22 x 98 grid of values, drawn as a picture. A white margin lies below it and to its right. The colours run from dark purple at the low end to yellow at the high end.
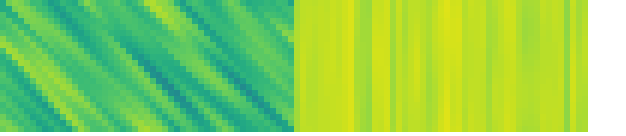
The table splits into one row of 2 panels. Panel 1,1: high, slanting down to the right. Panel 1,2: very high, streaked downward, faint in contrast.
